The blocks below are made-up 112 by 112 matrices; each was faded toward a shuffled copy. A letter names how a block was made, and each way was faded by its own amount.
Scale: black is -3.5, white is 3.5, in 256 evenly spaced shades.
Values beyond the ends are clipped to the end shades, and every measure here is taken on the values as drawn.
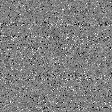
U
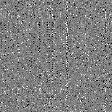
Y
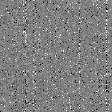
Y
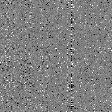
Y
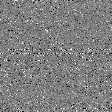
U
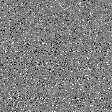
U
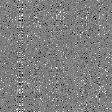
Y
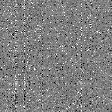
Y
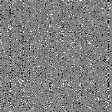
Y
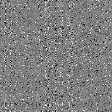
Y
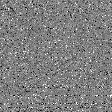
U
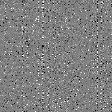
Y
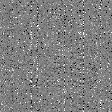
Y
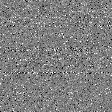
U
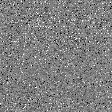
U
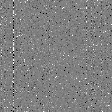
Y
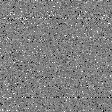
U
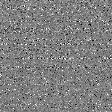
U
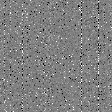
Y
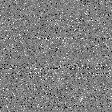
U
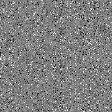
Y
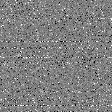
U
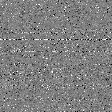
U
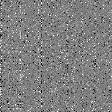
Y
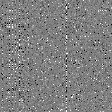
Y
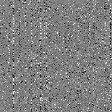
Y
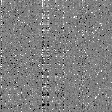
Y
